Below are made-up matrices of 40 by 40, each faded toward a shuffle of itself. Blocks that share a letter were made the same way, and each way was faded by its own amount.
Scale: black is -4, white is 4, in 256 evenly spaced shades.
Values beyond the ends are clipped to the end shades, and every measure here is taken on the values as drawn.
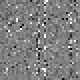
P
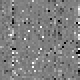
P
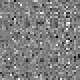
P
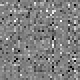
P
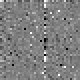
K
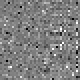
P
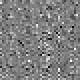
P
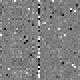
P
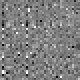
K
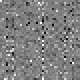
P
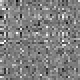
K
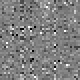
P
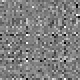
K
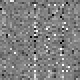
P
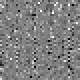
P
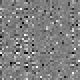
P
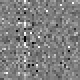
P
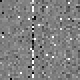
P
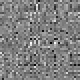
K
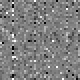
P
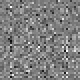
K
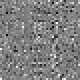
P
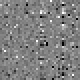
P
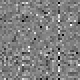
K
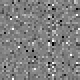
P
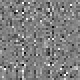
P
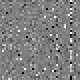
P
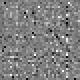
P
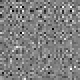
K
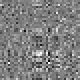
K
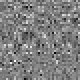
K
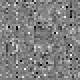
P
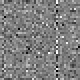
K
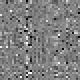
P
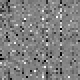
P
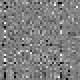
K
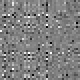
K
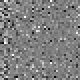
P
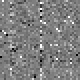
P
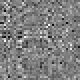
K
